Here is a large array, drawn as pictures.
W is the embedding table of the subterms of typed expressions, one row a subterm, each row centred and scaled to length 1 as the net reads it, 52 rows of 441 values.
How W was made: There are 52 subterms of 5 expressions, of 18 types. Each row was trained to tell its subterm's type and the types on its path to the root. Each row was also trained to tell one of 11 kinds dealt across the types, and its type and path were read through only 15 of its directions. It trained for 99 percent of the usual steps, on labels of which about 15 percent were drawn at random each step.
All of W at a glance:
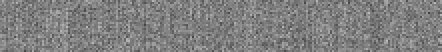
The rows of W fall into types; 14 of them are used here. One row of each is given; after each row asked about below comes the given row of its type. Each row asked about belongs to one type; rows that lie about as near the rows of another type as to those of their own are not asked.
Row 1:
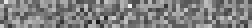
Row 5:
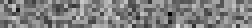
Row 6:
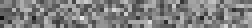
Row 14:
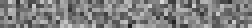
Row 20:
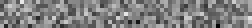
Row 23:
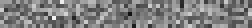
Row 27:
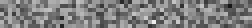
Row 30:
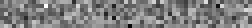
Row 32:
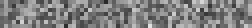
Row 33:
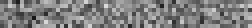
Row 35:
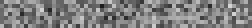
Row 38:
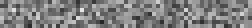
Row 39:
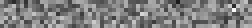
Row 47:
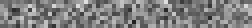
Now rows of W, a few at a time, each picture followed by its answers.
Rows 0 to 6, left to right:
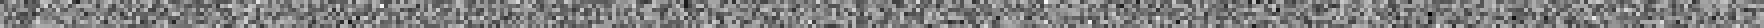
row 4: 23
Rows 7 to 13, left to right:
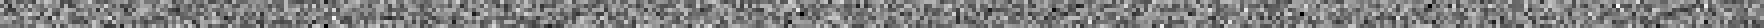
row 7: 47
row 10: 27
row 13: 27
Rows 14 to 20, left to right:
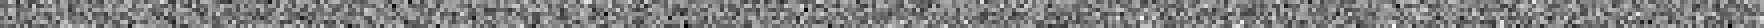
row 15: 32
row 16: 27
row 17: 23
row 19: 35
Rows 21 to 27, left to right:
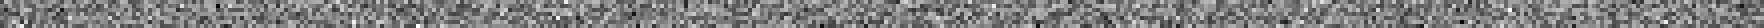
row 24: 1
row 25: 32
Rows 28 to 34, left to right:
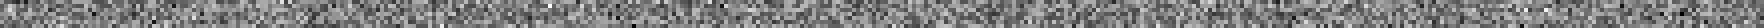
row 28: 39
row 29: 1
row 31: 32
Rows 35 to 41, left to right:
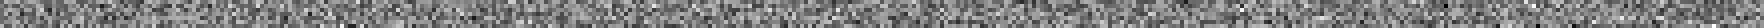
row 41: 47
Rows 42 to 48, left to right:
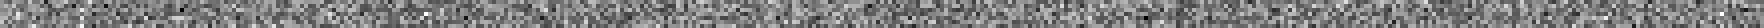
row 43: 1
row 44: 23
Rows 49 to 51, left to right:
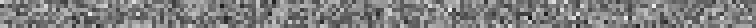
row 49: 23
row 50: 32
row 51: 47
